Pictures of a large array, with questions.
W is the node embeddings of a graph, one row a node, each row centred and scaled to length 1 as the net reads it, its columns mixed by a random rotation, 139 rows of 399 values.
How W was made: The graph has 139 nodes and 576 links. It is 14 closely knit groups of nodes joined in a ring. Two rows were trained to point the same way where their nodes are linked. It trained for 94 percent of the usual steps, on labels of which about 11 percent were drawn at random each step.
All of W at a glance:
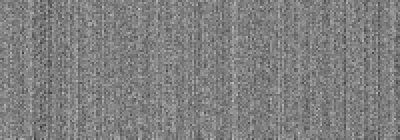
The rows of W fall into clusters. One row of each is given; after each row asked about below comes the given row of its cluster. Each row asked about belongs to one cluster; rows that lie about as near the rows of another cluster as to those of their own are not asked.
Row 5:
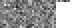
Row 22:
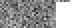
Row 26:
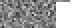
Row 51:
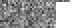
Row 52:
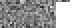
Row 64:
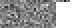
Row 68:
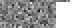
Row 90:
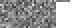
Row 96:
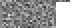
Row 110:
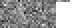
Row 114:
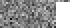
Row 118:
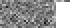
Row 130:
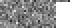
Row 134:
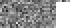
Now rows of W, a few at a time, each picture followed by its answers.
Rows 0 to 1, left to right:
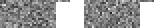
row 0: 110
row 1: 90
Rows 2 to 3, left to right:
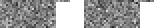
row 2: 22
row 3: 5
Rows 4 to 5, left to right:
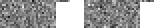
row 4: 51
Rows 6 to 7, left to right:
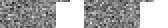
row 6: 96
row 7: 134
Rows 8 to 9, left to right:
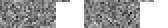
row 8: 68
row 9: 118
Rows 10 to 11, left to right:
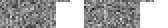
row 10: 22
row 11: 110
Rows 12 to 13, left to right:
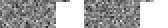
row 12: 5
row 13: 134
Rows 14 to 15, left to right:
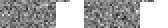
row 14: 64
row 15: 114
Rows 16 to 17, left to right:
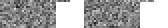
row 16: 5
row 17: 114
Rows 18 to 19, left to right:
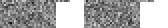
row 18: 114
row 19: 118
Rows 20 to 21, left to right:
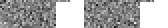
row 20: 110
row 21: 68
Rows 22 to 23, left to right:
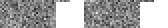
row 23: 130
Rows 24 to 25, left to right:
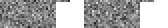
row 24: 130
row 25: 114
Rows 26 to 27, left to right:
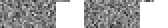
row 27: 52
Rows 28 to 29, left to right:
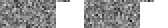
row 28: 5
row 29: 64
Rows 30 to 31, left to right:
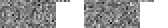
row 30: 64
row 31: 118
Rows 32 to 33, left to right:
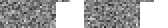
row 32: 134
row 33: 96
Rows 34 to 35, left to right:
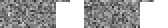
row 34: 26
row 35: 114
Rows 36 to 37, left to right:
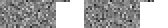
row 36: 68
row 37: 64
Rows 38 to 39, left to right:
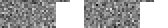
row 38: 51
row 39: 68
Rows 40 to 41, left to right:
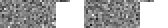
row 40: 51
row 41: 64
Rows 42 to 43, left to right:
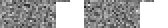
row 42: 96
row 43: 110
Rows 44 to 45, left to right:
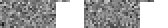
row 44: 134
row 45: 52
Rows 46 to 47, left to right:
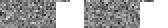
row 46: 90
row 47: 52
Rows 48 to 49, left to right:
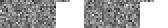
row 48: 134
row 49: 64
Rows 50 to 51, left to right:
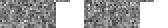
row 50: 26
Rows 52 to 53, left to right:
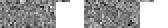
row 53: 118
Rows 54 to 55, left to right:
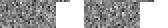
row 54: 114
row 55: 68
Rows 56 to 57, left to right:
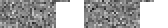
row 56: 130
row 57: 110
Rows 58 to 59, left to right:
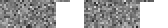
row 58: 22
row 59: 51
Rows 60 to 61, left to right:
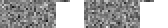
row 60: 64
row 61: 52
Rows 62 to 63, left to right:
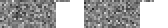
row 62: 26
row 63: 110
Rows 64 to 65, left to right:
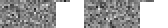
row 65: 5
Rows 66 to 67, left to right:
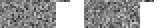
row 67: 52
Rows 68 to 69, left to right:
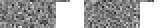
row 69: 96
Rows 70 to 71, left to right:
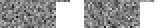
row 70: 68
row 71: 22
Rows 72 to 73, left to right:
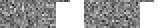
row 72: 51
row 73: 130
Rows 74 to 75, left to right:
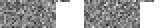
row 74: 52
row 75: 90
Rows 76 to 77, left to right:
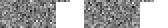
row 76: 5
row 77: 22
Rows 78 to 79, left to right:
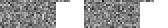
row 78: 64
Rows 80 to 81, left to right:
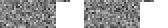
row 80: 5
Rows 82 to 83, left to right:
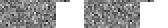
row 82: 64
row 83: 64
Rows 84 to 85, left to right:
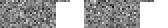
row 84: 110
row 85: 96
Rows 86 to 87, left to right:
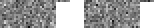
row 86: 5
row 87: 51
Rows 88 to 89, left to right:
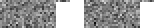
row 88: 52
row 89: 114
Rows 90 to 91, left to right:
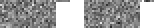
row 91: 52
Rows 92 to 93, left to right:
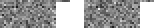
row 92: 5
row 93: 5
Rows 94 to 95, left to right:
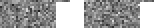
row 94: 68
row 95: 130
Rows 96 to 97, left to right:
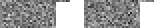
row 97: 118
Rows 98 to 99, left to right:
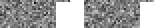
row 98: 90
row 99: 134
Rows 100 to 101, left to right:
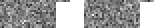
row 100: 26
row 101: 64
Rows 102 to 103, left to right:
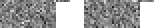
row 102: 26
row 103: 114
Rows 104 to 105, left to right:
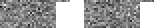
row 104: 110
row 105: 96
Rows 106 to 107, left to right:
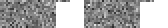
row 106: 52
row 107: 110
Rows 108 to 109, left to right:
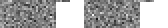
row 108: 96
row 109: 64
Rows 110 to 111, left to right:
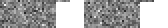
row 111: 130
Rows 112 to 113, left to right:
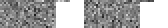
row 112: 22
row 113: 51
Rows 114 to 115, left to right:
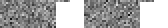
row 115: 90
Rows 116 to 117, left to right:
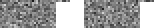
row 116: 110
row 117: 52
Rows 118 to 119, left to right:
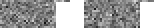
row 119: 114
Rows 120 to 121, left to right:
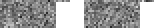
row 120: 118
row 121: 52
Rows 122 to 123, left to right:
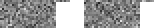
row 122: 22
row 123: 134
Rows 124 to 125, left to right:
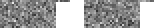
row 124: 114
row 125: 118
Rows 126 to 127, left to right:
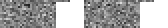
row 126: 96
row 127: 110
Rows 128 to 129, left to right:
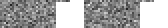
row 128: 96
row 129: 110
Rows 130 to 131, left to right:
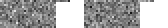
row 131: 118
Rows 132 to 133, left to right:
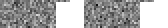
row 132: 5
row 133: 68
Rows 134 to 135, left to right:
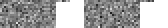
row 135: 68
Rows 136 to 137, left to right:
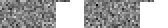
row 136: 52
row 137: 68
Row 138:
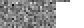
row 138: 68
